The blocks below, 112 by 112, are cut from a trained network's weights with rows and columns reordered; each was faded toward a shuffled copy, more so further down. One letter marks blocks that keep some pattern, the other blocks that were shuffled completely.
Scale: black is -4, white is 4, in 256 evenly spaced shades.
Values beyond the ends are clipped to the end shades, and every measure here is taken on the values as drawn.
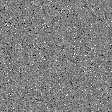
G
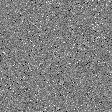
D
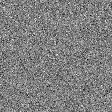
G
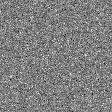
D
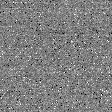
G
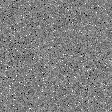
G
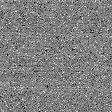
G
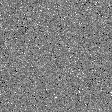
D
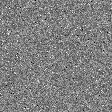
D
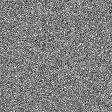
D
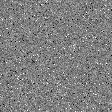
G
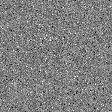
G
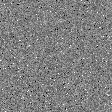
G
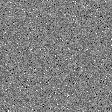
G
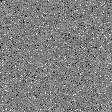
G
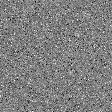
G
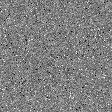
D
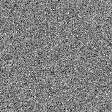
G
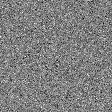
D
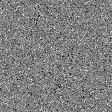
G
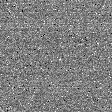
G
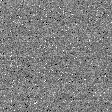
G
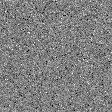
D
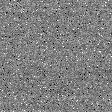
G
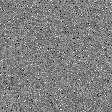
D
